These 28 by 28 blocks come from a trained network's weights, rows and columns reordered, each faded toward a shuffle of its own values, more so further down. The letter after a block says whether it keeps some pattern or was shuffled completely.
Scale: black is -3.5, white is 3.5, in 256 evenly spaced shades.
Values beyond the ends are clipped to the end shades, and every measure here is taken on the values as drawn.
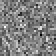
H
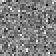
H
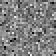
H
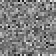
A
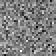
H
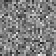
A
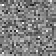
H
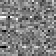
A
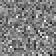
H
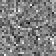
A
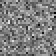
H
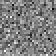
H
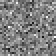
H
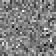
H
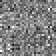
A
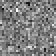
A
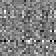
A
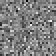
H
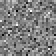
H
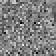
H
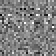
A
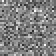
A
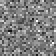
H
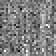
A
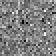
H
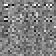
A
